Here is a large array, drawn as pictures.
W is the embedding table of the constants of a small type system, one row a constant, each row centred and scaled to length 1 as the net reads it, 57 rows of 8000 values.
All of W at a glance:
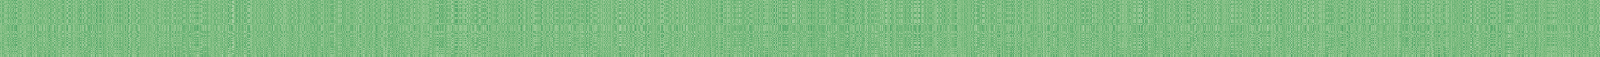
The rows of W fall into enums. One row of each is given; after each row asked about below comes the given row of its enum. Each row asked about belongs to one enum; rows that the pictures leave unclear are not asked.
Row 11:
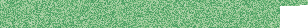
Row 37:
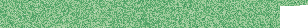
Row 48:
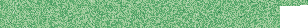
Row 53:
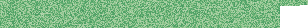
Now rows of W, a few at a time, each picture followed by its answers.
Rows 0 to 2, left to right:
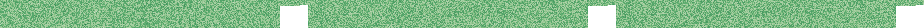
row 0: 37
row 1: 53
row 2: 53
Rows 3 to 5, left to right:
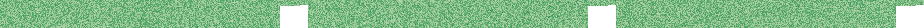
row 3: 37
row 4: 48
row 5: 53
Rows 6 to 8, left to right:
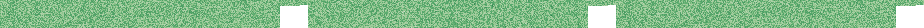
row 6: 53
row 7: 37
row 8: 53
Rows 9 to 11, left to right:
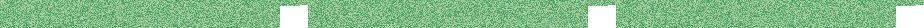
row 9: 11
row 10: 53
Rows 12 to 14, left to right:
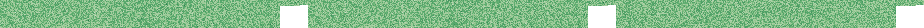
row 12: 37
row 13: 37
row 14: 53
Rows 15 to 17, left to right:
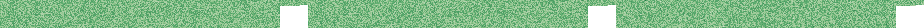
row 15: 53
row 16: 53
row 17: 37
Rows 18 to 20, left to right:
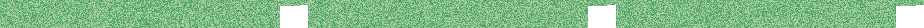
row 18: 37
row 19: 11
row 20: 53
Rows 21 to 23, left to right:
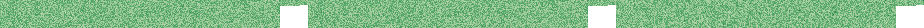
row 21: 53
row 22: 53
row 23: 48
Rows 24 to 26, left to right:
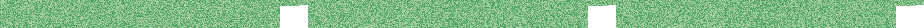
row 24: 11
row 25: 37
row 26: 37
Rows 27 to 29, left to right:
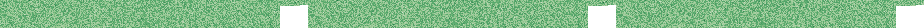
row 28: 37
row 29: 37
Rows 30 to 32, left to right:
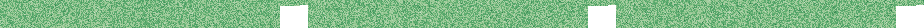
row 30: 37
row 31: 48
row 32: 48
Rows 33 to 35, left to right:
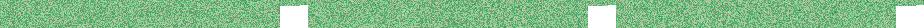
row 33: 53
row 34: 37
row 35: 48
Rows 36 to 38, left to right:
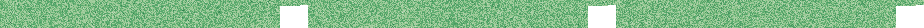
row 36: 48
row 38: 11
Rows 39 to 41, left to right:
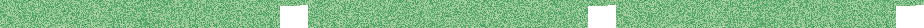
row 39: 37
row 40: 11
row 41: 37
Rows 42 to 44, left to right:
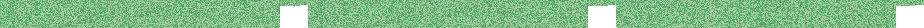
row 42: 53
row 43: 53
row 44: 37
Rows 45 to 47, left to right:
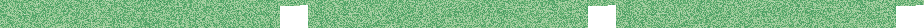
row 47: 53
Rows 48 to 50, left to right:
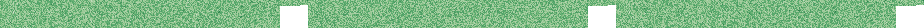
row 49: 53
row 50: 48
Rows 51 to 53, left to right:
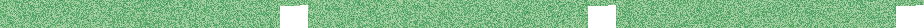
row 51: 37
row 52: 48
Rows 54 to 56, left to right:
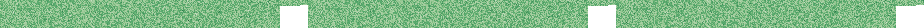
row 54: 48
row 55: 48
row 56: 48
